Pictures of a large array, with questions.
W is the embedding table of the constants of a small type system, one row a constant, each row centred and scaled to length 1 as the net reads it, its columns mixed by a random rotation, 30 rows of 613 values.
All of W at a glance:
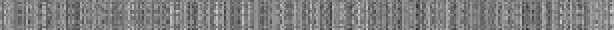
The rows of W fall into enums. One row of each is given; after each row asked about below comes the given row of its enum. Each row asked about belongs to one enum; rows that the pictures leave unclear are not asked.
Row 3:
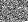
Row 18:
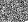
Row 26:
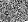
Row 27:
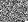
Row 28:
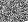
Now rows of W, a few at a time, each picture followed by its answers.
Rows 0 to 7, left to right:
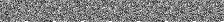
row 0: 26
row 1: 27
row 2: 18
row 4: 28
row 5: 27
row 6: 28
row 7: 28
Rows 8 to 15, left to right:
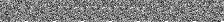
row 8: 26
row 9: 28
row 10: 3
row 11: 3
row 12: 3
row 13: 18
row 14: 28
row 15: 27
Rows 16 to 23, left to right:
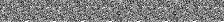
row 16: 18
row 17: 3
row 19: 3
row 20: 26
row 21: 3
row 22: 26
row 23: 3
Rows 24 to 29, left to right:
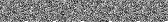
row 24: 28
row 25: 18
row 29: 28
